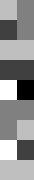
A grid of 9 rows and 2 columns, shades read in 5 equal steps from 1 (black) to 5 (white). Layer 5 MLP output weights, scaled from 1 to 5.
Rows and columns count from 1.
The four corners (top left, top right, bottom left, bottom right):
4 3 4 4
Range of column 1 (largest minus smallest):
3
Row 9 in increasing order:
4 4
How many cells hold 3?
5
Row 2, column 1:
2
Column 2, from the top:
3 3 4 2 1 3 4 2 4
